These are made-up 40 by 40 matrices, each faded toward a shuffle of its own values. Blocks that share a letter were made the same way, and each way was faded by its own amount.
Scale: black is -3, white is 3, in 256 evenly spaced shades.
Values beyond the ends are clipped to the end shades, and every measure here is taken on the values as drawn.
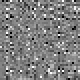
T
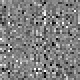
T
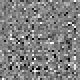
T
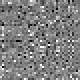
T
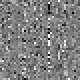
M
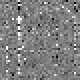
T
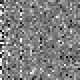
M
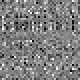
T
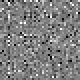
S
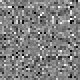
T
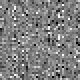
M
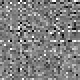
T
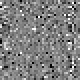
S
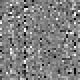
M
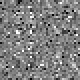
S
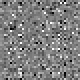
T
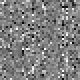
M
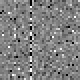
S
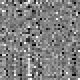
T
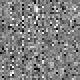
M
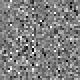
M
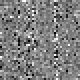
M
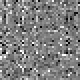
S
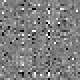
T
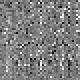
T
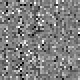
M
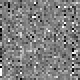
M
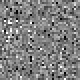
M
